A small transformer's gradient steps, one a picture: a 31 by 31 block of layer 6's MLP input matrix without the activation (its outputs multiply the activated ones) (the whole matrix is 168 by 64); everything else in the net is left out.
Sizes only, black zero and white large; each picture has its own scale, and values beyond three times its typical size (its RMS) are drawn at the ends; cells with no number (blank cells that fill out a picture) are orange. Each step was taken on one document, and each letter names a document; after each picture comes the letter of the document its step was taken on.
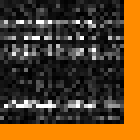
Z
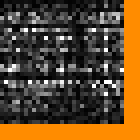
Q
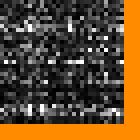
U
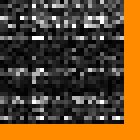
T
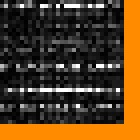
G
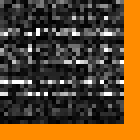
U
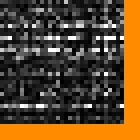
Z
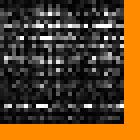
Z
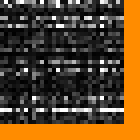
T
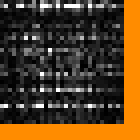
G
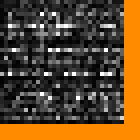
Z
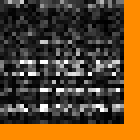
G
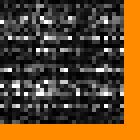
Q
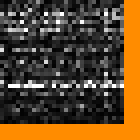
Q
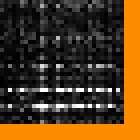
G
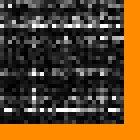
T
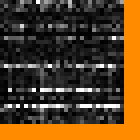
G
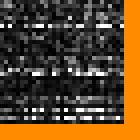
T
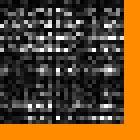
Z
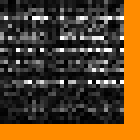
Q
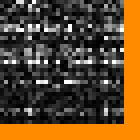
U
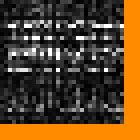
Z
